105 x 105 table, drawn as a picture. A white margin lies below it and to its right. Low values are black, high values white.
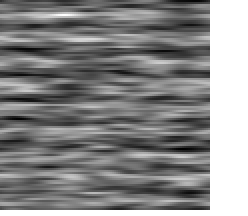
The histogram is bell-shaped. Overall the values sit about 40% of the way up the scale. The grain runs across in streaks. No overall slope runs across the table. Stripes running across repeat 9 times from top to bottom.
